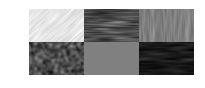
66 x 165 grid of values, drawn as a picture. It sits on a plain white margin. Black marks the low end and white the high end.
It is made of 2 by 3 panels. Panel 1,1: very high, slanting up to the right, faint in contrast. Panel 1,2: low, streaked across. Panel 1,3: middling, streaked downward, faint in contrast. Panel 2,1: low, blotchy. Panel 2,2: middling, flat. Panel 2,3: very low, streaked across, faint in contrast.
